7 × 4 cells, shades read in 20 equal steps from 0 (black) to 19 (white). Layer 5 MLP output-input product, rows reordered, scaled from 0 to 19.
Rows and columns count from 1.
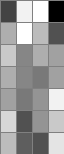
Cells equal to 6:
3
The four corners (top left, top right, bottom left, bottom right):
5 0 14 17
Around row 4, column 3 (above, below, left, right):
13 11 10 12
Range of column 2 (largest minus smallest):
13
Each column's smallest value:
5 6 6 0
